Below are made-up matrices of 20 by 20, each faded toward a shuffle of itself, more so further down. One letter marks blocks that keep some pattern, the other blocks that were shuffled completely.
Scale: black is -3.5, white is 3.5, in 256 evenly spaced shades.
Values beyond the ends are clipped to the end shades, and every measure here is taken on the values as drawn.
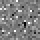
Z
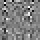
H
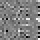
H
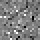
Z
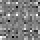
H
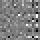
H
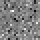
Z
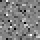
Z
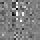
H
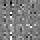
H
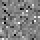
Z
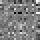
H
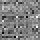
H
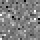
Z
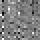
H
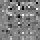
H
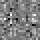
H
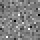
Z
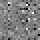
H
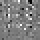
H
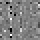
H
